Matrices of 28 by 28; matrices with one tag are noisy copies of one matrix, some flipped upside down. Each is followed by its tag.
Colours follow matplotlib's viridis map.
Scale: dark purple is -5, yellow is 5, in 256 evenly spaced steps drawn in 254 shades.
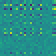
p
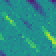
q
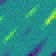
q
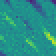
q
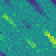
q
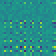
p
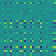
p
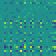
p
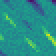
q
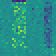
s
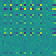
p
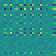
p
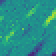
q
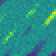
q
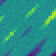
q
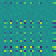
p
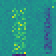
s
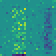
s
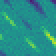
q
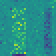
s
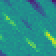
q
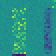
s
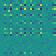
p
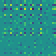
p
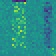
s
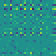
p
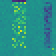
s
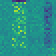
s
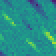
q
